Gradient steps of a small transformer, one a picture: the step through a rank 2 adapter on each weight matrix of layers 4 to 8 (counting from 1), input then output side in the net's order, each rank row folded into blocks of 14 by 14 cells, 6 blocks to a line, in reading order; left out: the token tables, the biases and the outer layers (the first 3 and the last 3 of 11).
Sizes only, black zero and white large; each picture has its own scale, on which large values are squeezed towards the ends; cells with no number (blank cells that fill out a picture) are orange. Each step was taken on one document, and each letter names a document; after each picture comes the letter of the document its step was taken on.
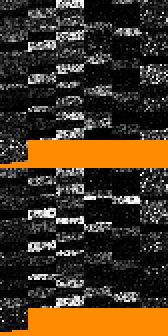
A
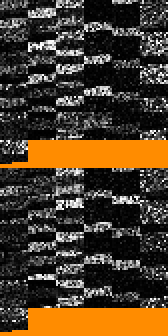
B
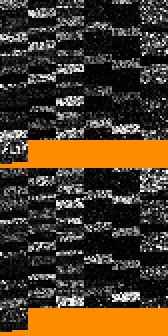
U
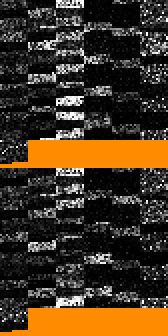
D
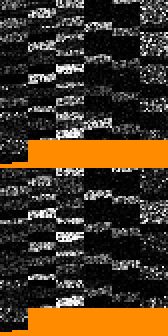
B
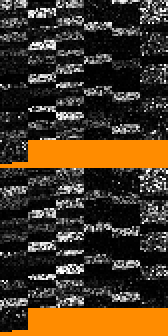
U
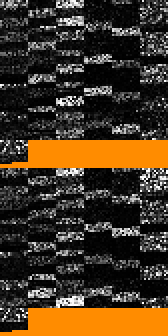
U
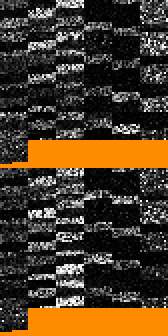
D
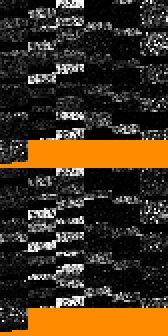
A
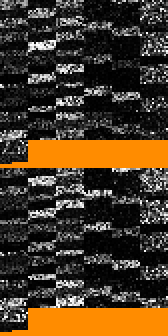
U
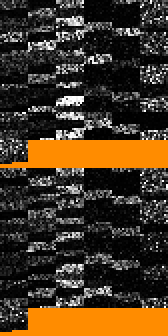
A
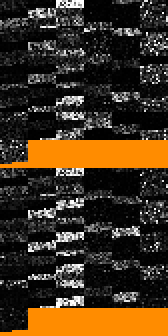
A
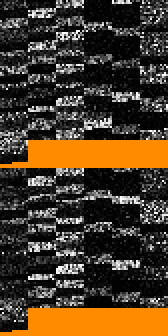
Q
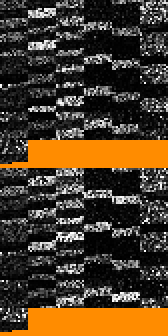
U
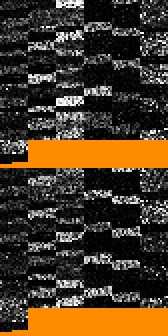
B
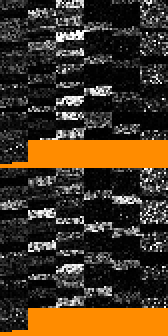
D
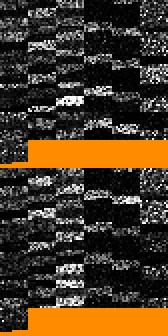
D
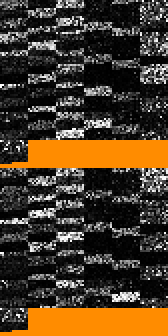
U
